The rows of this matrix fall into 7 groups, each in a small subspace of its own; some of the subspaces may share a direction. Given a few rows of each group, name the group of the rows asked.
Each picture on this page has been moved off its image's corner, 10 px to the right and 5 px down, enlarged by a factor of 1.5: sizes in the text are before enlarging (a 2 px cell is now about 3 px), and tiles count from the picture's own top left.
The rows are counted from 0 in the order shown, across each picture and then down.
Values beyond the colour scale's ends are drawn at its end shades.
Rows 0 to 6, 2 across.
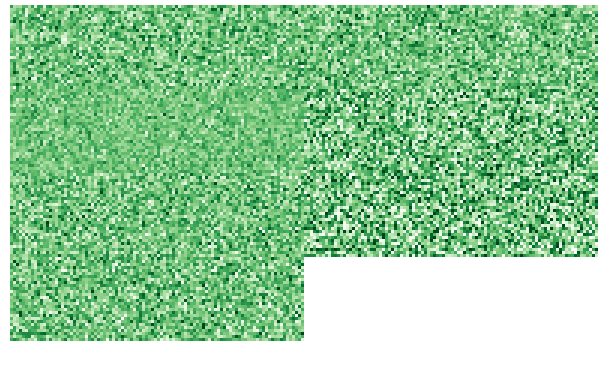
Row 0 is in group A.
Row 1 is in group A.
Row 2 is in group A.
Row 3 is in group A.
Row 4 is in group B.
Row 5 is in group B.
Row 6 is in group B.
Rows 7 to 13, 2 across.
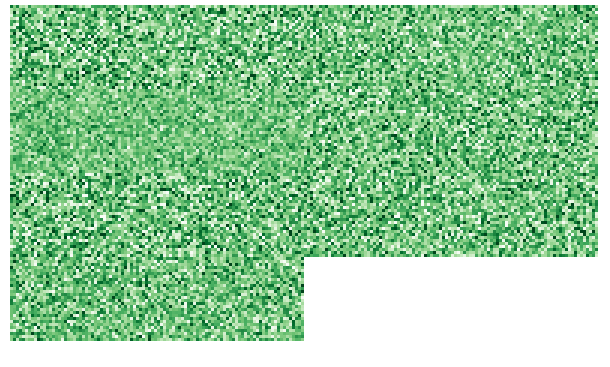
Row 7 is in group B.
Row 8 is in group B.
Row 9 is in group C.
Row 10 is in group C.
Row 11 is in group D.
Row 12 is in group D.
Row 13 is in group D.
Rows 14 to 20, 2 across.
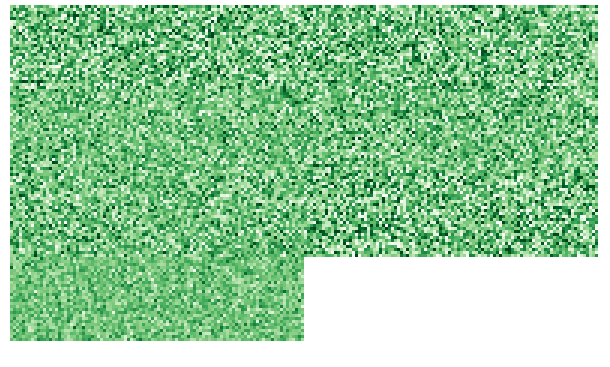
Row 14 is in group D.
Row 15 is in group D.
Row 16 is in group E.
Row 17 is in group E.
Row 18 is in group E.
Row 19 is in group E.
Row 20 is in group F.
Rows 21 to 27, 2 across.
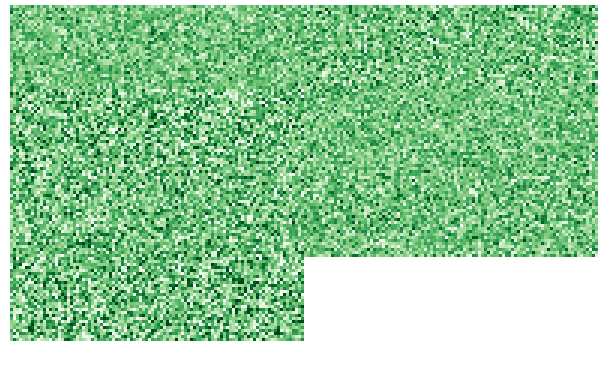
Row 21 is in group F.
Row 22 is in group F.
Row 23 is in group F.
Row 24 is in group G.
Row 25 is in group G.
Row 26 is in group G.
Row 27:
F
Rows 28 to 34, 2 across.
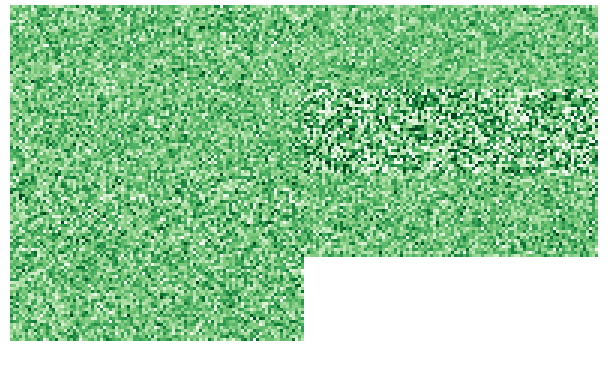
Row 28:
E
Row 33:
B
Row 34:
C
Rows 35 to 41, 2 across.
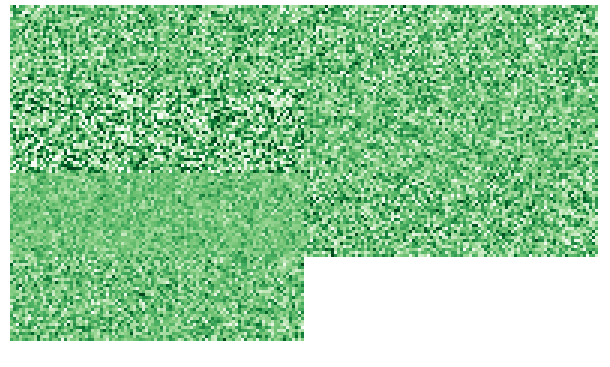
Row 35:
F
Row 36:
F
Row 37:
A
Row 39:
E
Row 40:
G
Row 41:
F
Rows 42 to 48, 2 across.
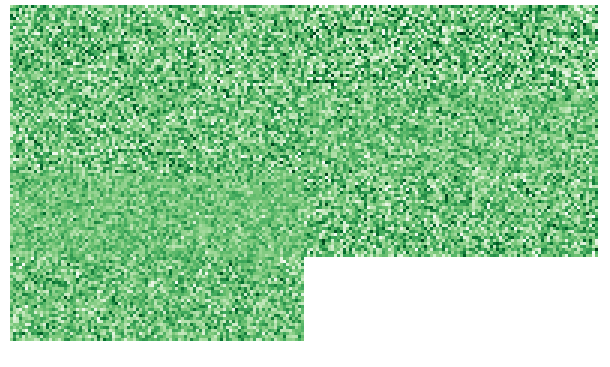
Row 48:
F
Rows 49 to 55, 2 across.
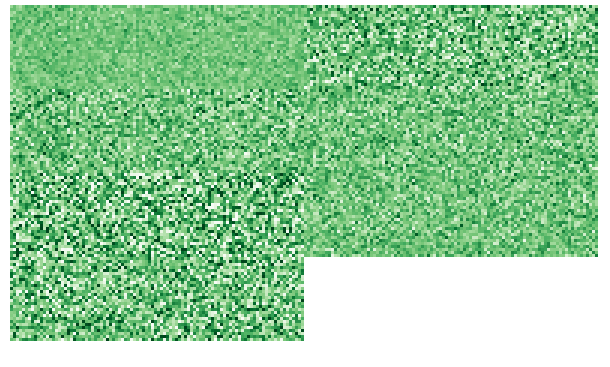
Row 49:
C
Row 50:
A
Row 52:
B
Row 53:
A
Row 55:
E
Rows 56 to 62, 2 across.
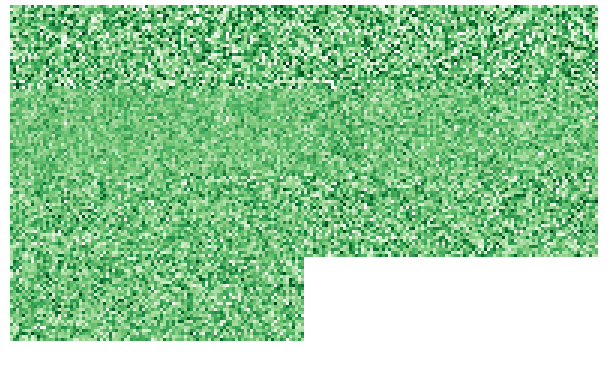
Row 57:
G
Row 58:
A
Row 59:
C
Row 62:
B
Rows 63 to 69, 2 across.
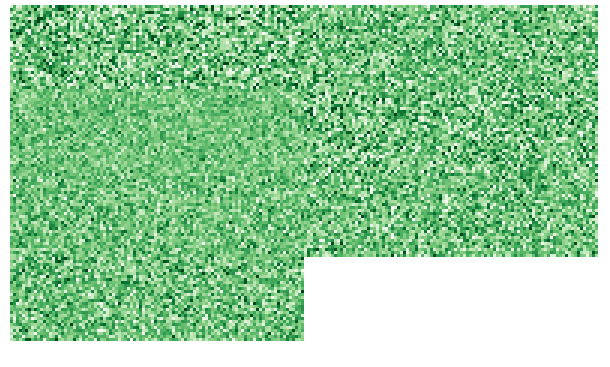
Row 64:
B
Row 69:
C
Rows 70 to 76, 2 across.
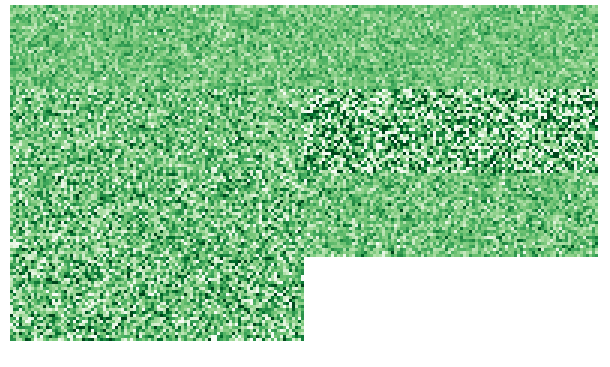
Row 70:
A
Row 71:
G
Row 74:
G
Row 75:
F
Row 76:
E
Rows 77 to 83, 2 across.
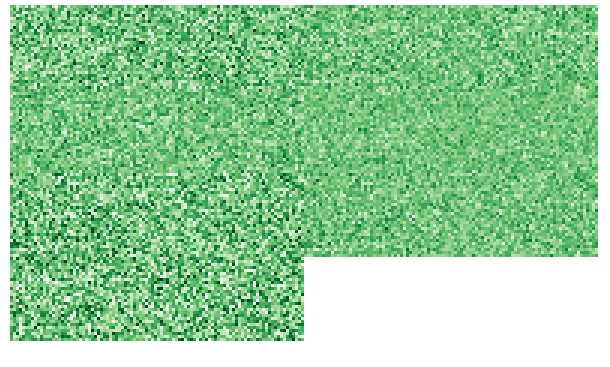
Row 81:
G
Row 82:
G
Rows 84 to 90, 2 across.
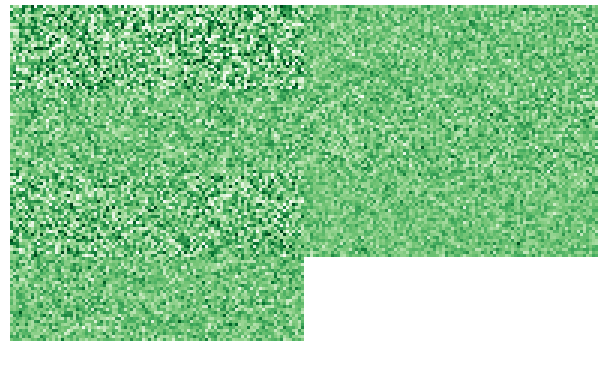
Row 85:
B
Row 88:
E
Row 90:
E
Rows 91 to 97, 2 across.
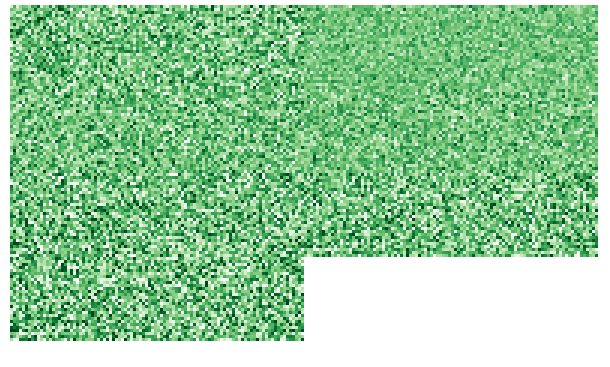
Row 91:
C
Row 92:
D
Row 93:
C
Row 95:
G
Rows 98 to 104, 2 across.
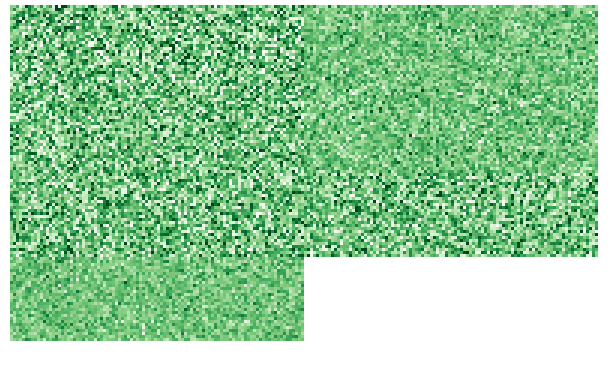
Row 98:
C
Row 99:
A
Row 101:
C
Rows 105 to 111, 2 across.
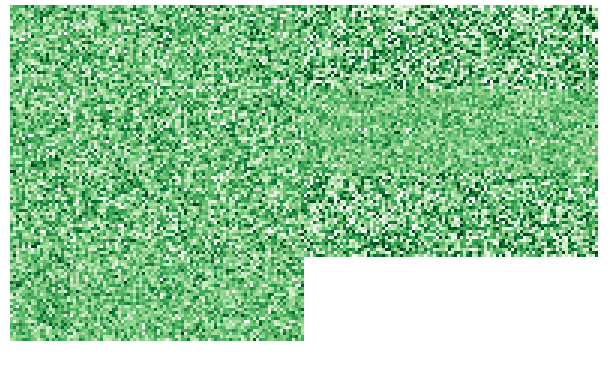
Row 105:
B
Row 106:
B
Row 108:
F
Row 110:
D
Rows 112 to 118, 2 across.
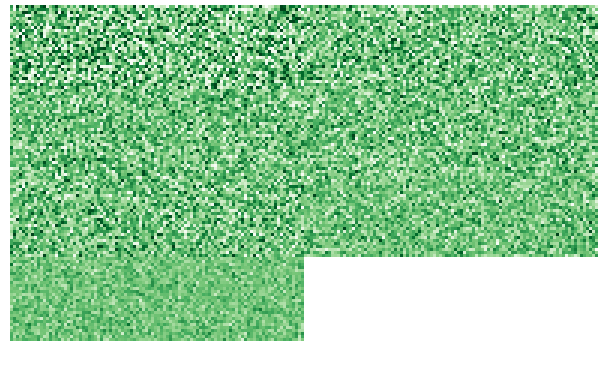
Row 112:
F
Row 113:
B
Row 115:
D
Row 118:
F
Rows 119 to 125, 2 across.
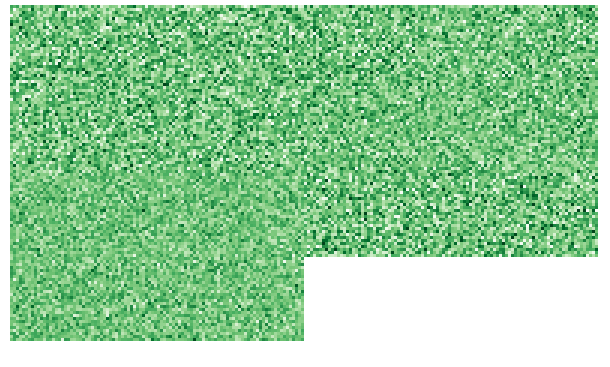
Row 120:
B
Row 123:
G
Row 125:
D
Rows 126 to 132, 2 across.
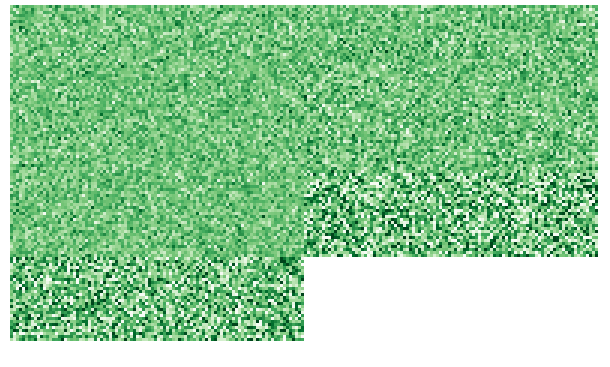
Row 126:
G
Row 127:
B
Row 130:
D
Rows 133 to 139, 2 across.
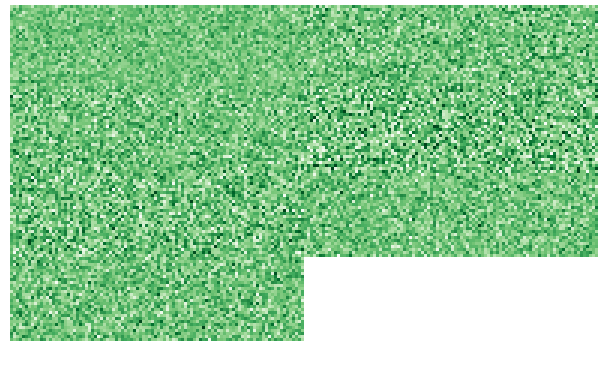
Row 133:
E
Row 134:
G
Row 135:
F
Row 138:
C
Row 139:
B
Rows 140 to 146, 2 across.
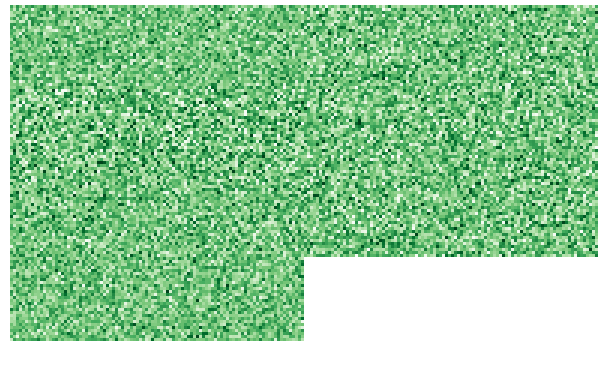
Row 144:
D
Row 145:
E
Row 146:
A
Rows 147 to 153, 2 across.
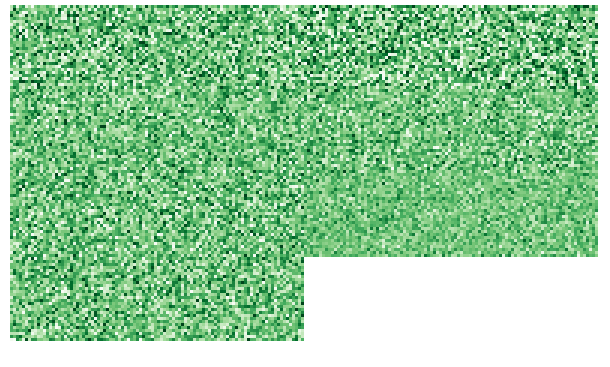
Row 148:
D
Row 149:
A
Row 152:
D
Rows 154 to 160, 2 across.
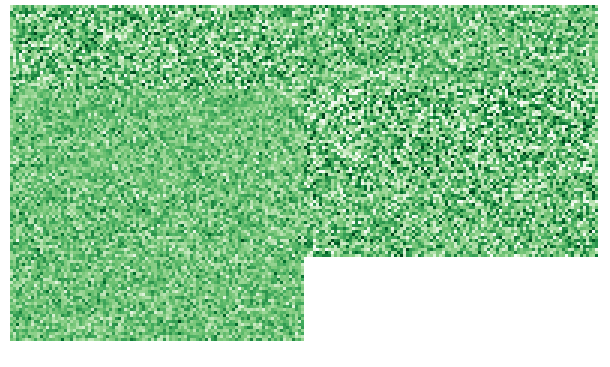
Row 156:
D
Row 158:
G
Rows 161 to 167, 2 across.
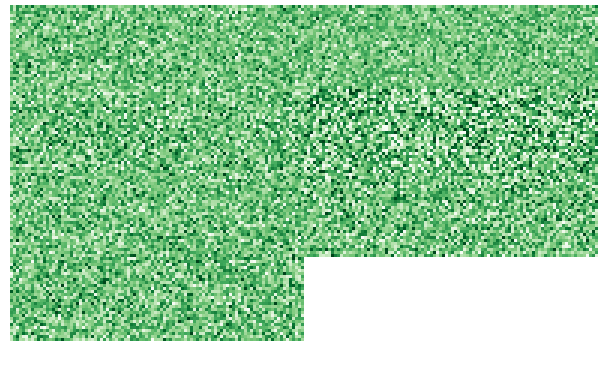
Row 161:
D
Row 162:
C
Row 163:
B
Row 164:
C
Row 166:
D
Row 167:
B
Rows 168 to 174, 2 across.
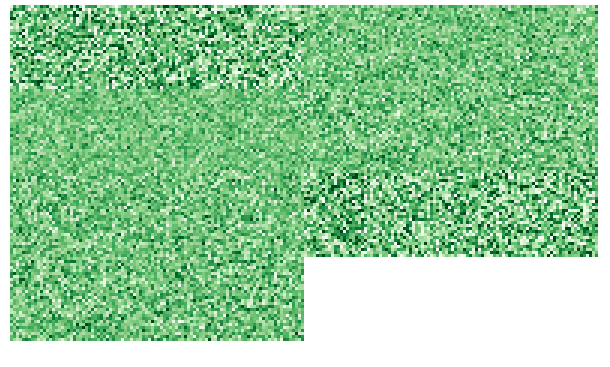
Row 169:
E
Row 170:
C
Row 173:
C
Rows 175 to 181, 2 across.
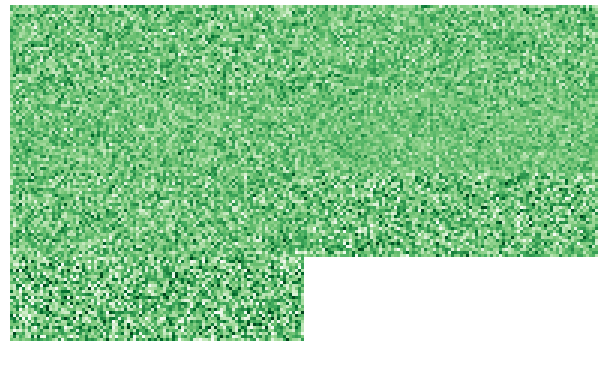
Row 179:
F
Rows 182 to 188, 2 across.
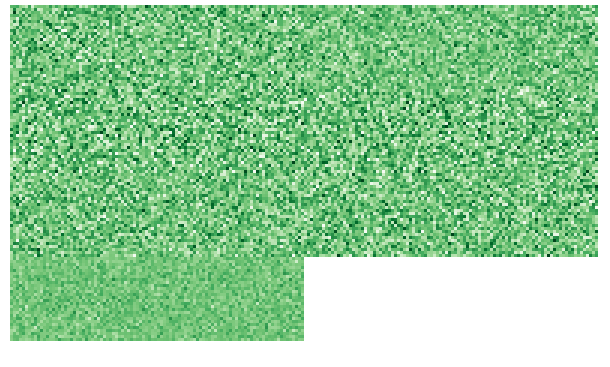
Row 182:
B
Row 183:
C
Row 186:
G
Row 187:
C
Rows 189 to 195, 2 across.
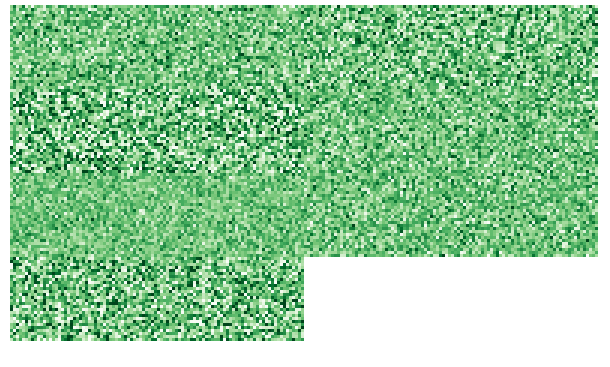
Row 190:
A
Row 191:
E
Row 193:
B
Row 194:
D
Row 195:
F
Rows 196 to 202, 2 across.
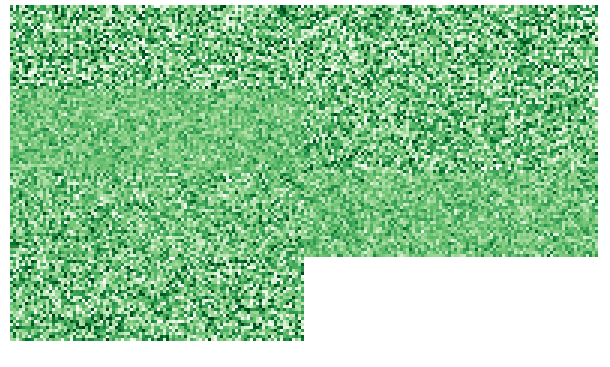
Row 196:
F
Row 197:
C
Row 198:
B
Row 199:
A
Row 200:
G
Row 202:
G
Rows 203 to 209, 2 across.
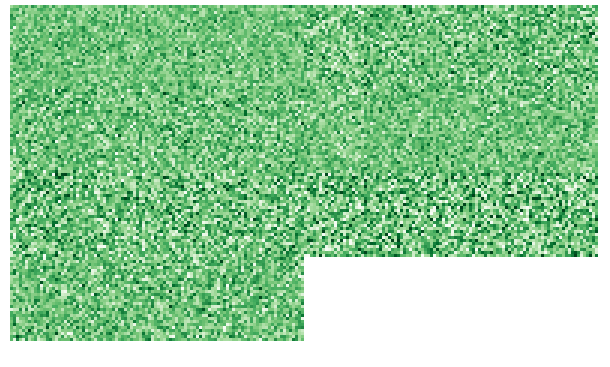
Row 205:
C
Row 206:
C
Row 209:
A
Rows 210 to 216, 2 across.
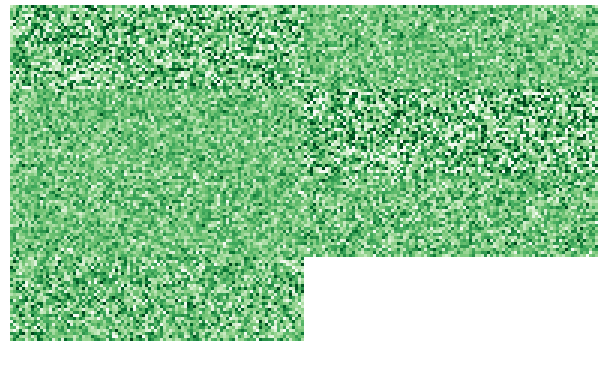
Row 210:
D
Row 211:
A
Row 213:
B
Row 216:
D
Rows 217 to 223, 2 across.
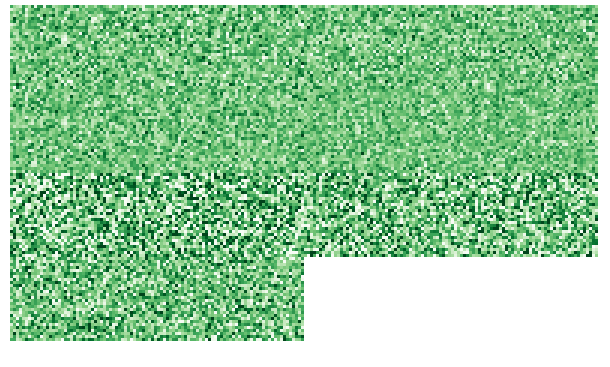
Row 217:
A
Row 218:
D
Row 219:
A
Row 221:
C
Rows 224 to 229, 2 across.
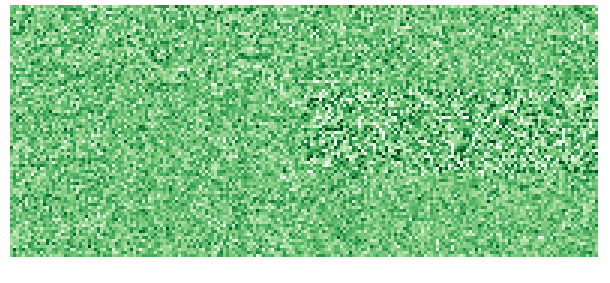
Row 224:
D
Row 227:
A
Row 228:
F
